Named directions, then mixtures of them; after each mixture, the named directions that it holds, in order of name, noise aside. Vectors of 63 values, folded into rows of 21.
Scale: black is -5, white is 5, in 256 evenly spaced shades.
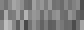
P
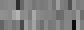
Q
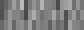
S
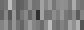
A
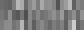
Q, S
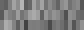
P, S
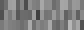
A, S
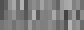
A, S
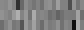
Q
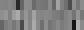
Q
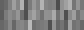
S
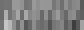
P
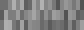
P, S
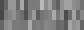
A, S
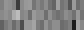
Q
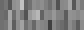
A, S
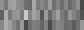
P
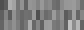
A, S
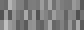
A, P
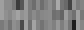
Q, S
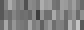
A, S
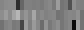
Q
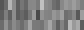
A, S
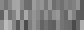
P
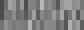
A, S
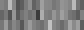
A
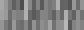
S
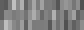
P, S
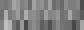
P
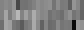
P, Q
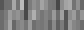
S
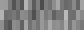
P, S
